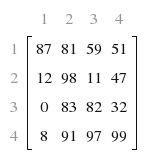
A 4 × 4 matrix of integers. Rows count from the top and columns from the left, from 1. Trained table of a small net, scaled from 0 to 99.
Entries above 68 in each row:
2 1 2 3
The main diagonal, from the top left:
87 98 82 99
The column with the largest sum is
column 2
